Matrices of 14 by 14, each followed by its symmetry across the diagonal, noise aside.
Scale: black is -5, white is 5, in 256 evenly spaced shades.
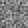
antisymmetric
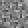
antisymmetric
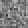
antisymmetric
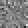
antisymmetric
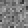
neither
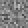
antisymmetric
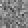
neither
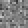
antisymmetric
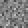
neither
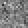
antisymmetric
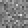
neither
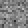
neither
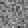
neither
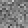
neither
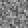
antisymmetric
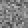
neither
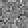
antisymmetric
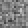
antisymmetric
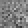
antisymmetric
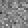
neither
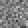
antisymmetric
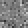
antisymmetric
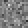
neither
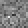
neither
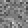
neither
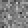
neither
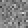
neither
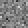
antisymmetric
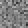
neither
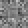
antisymmetric
